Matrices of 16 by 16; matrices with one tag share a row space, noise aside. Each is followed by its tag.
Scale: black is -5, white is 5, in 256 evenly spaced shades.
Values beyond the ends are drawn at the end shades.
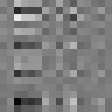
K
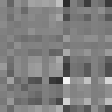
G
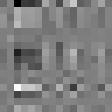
K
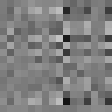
G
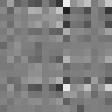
G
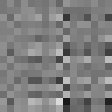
G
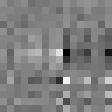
G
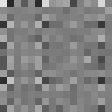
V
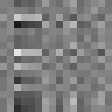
K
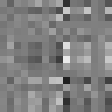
G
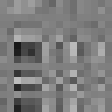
K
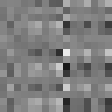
G
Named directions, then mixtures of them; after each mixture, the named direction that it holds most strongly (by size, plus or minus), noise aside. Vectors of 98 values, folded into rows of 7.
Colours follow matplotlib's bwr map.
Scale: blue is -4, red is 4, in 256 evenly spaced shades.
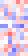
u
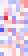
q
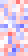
u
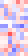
u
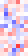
u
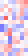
u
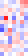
q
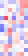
q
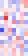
q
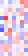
q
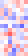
u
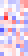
q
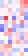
q
